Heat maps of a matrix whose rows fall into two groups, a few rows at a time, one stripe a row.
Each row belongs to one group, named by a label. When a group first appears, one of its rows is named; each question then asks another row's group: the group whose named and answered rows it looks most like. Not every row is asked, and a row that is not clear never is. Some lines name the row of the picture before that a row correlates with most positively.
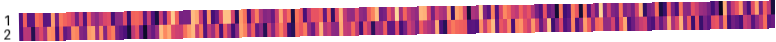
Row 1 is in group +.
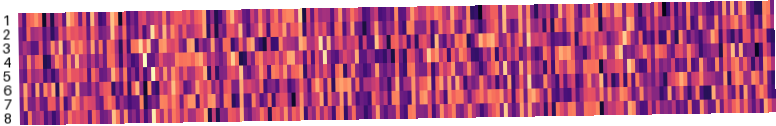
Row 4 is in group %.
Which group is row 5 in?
%
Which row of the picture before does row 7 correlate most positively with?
2
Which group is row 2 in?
%
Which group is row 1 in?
%
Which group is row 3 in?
+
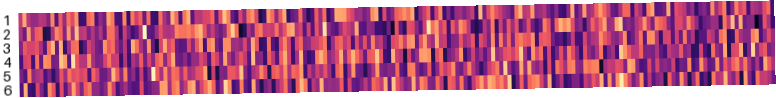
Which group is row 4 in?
+
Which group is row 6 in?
+
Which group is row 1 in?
+
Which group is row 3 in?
+
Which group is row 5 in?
%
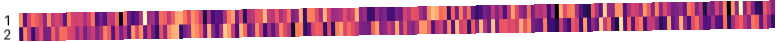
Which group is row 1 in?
%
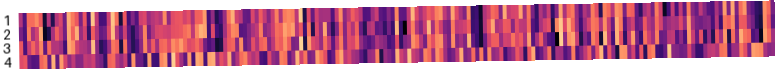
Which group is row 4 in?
+
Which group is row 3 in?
%
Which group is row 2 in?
%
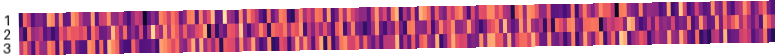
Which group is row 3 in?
+
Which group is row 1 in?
+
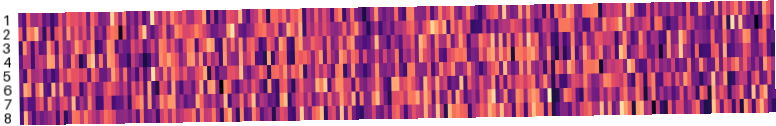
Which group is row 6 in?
+
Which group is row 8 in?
+
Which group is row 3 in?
+
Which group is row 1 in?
%
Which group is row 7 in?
+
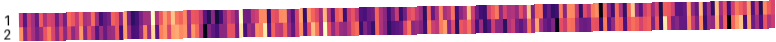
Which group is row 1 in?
%
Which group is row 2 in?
%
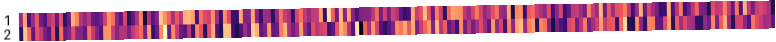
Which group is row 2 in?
+
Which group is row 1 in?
+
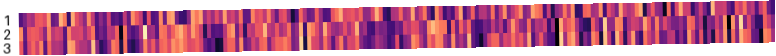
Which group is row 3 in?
%
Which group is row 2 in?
%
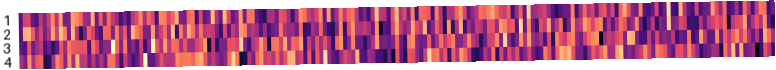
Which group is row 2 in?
+
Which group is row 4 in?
%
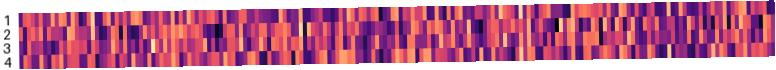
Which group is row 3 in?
%
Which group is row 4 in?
+
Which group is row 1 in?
+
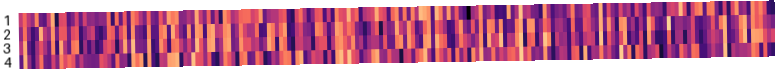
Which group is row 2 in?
+
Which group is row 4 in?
+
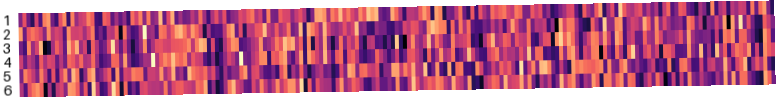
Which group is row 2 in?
%
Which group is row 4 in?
%
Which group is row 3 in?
%
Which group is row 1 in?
+
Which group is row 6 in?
%
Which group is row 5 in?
+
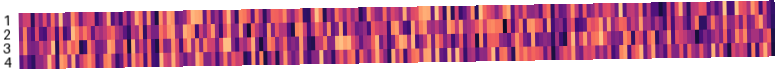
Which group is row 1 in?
+
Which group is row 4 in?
+
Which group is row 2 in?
+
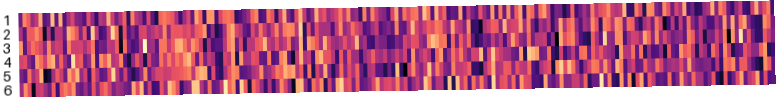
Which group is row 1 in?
+
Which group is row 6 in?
+
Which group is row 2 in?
%
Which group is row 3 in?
%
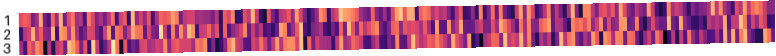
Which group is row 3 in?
%
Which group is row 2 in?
+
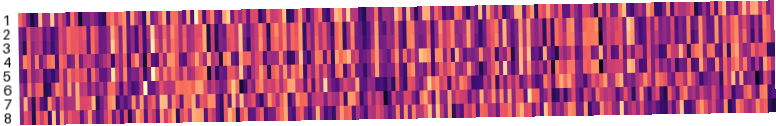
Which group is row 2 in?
%
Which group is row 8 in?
+
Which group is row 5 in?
%
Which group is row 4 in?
+
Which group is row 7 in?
+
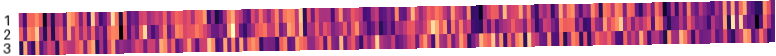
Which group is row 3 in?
+
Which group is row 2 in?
%
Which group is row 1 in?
%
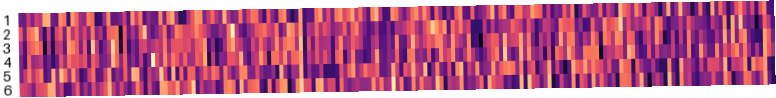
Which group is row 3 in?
%
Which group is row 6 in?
+
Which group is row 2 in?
%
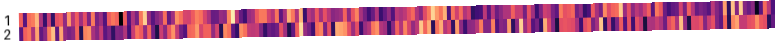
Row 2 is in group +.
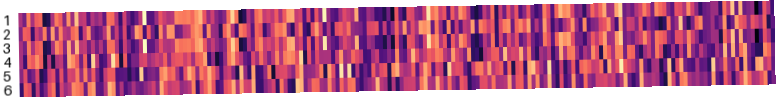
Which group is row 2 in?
+
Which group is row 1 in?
%
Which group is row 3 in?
%
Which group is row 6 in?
+
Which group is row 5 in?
+
